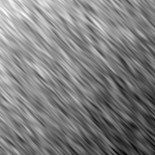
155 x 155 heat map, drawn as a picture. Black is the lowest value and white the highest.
The top left is the ninth with the highest average. Values rise toward the top left. There are no lone odd cells. The values follow a bell shape. The halves do not mirror each other.
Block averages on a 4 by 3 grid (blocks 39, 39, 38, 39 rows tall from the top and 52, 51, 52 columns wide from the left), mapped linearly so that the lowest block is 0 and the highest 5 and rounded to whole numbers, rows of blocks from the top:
5 4 3 / 4 3 2 / 3 2 1 / 2 1 0
